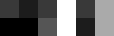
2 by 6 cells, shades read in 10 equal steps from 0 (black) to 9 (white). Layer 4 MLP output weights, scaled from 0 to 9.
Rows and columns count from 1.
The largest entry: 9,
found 2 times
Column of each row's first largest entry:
4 4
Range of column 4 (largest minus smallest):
0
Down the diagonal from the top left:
2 0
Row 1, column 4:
9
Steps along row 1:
down up up down up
